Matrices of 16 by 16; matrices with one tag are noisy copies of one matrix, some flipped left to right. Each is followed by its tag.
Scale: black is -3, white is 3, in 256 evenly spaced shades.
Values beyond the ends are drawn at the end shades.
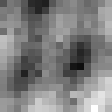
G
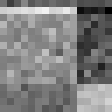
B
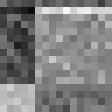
B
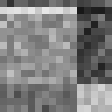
B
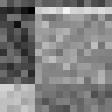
B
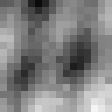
G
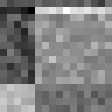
B
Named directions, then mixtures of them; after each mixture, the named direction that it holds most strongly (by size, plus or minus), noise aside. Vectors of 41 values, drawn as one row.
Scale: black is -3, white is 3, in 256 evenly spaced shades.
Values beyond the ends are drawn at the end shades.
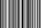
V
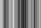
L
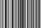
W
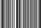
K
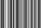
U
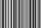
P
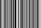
K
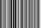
K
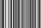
P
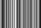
K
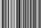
K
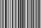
W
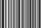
P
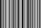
V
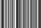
K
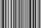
P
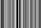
K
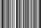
K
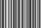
P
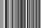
W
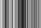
L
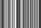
K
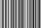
P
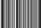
K
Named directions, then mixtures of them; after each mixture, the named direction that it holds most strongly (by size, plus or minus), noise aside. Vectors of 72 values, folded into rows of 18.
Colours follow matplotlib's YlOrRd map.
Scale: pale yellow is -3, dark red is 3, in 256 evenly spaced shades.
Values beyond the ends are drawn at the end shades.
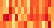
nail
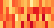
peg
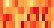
peg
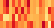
nail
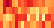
peg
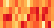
nail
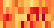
peg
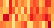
nail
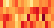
peg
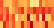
peg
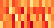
peg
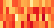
peg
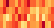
nail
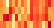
nail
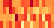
peg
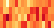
nail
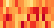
peg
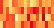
peg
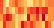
peg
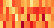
peg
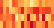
peg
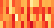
peg
